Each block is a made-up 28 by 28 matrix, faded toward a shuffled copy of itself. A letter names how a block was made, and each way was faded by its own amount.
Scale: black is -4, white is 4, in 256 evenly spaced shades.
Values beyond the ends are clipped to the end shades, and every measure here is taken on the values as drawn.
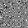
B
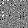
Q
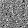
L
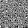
B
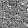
L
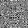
B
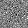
L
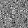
B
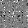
Q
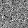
L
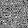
B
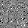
Q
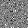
B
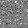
Q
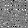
Q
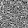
B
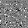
Q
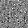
L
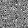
B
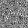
B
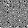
Q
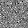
L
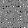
Q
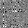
Q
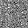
L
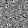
L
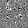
Q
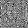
B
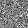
L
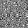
B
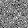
L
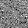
L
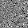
Q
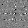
Q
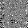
Q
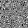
B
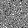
L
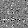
Q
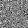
L
